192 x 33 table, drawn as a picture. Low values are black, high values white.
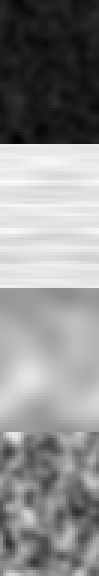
The table splits into 4 rows of 1 panel. Panel 1,1: very low, blotchy, faint in contrast. Panel 2,1: very high, streaked across, faint in contrast. Panel 3,1: high, smooth. Panel 4,1: middling, blotchy, strong in contrast.
